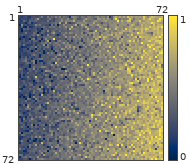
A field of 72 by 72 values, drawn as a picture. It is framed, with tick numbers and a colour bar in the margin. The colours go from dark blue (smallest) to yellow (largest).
No regular stripes run through it. The grain is fine, like static. Values rise toward the right. No single row or column stands out from its neighbours. On average the colour sits 50% of the way up the scale.
